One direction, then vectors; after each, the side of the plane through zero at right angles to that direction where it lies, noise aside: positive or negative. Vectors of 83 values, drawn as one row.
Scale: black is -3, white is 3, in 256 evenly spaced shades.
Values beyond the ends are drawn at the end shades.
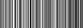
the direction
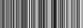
negative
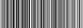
negative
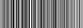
negative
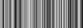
positive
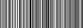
positive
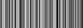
positive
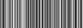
positive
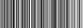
negative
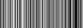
positive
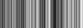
negative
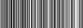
negative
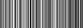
positive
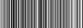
negative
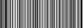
positive
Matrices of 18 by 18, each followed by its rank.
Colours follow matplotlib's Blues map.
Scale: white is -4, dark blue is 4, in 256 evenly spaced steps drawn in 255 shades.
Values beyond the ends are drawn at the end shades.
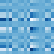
one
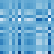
one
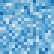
full rank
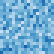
full rank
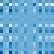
one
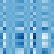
one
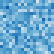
full rank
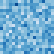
full rank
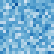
full rank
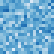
full rank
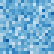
full rank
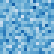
full rank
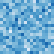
full rank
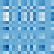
one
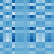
one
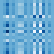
one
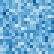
full rank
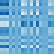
one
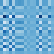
one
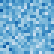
full rank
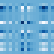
one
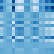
one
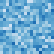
full rank
